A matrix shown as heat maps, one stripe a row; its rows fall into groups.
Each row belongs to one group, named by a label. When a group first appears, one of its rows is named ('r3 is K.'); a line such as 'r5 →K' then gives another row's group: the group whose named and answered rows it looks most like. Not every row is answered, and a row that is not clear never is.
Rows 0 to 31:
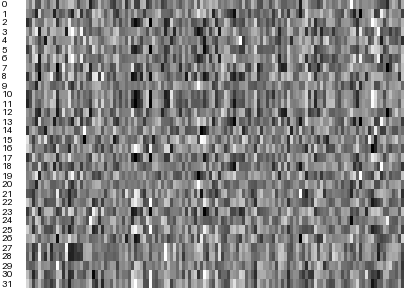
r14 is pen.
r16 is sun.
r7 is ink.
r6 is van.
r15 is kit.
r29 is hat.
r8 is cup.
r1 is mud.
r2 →cup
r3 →van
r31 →sun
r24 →hat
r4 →pen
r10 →cup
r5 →cup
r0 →ink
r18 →mud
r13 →mud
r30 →sun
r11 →cup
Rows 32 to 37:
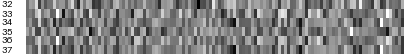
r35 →ink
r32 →van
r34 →mud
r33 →hat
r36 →hat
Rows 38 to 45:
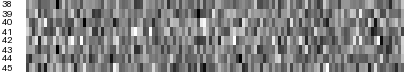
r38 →ink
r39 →van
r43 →ink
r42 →van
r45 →pen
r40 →kit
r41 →sun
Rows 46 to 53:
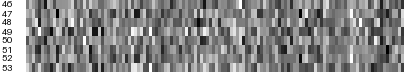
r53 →sun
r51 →ink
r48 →van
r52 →ink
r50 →pen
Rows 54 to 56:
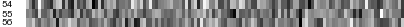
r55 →mud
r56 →ink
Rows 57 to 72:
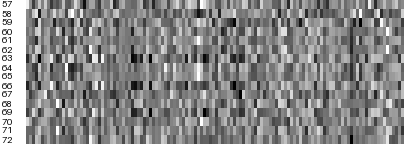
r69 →cup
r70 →kit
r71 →hat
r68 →hat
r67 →kit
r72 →hat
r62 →hat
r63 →cup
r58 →van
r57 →kit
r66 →cup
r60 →hat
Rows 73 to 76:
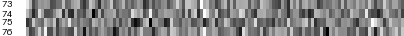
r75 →cup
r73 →kit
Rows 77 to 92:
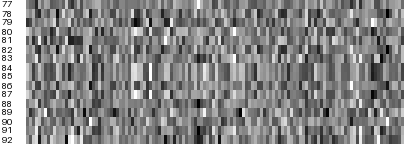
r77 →mud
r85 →sun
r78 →ink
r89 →kit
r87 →sun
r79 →cup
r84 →sun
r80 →sun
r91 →van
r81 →mud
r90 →hat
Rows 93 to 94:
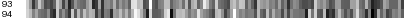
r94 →sun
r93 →sun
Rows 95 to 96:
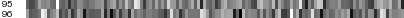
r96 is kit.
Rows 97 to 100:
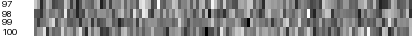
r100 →van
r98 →hat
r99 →kit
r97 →sun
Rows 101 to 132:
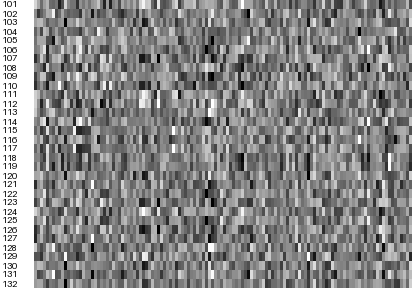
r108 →mud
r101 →sun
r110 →cup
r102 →kit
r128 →kit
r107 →cup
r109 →pen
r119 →mud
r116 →ink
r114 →van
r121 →pen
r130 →ink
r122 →van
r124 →sun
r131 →kit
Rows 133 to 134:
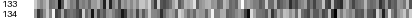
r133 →sun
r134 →kit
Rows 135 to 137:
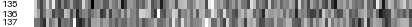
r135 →kit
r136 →sun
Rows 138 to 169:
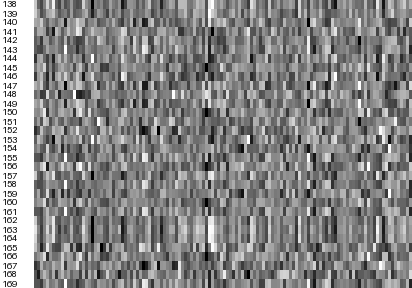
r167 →cup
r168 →kit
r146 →pen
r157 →kit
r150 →van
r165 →sun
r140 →ink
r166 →van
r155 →hat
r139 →kit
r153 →pen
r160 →van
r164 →kit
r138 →kit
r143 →hat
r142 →hat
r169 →hat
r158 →hat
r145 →van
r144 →pen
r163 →kit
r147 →ink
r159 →mud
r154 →mud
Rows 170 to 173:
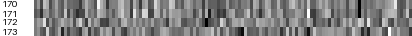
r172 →van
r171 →hat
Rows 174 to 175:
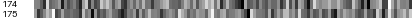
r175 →kit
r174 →mud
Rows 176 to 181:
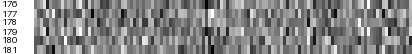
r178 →ink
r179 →van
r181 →pen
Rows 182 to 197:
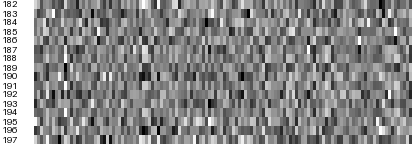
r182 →sun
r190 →cup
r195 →kit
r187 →hat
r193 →pen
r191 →hat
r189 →ink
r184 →van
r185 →hat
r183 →kit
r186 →ink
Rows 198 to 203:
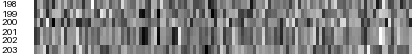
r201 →cup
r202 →cup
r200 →mud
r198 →pen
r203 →van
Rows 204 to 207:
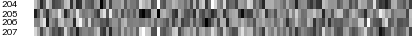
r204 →sun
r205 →cup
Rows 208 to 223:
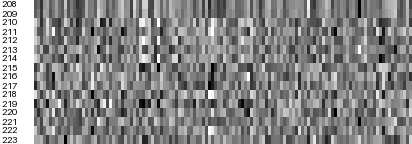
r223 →ink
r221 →hat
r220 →kit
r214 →sun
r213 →ink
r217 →pen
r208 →hat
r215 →cup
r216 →pen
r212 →sun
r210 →sun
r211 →kit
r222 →kit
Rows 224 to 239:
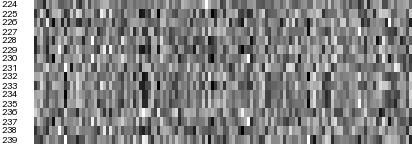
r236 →sun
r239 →hat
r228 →pen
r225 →cup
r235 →ink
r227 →ink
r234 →ink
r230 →pen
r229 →cup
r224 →mud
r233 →cup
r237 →pen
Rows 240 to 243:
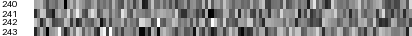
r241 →pen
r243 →cup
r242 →sun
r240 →ink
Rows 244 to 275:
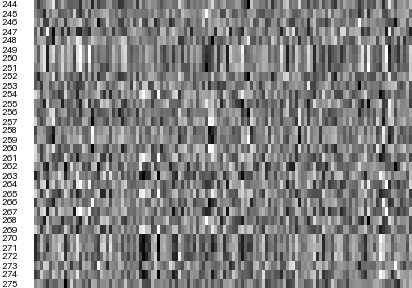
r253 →hat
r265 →sun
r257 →kit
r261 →sun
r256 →kit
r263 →cup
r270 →cup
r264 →van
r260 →kit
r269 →sun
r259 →pen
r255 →mud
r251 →van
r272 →cup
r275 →ink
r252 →kit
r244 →kit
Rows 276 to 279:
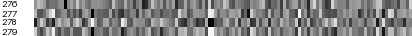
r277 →kit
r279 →kit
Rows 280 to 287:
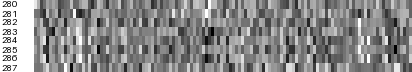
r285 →ink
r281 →mud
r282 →ink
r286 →van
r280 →kit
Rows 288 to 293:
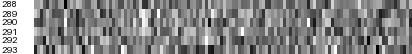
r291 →sun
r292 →mud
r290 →hat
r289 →sun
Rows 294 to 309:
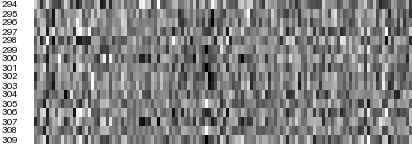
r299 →van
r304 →ink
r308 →mud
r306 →van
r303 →pen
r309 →van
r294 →sun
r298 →mud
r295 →pen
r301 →van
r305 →mud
